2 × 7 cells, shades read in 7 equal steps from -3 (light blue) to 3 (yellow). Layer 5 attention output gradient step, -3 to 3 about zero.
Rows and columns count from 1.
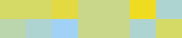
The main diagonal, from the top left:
1 -2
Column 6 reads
3 -2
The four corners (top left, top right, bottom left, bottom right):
1 -2 -1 1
